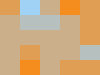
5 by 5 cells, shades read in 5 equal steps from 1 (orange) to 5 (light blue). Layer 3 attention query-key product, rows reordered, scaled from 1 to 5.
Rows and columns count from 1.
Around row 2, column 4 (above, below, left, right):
1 3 4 2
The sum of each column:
14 15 16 12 12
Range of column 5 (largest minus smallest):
2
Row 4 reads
3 2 3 3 4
